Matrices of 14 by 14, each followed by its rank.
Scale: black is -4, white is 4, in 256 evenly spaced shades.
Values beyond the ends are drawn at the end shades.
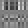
one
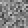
full rank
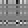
one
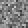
full rank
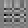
one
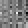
two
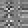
two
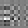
one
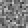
full rank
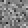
full rank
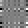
one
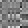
two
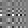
one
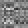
two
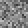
full rank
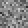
full rank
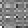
two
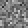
full rank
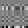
one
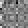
two
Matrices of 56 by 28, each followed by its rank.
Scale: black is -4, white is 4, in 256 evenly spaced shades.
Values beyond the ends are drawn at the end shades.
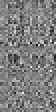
five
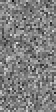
full rank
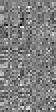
five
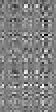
three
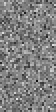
full rank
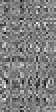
five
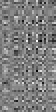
three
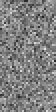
full rank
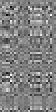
three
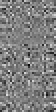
five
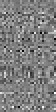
five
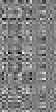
three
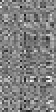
five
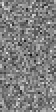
full rank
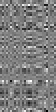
three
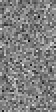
full rank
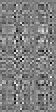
three
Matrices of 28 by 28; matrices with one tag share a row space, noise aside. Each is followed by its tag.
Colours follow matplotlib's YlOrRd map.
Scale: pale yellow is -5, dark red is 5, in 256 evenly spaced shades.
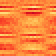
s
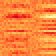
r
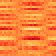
s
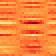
s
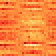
s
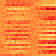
r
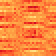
s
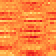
s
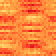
s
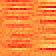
r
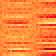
r
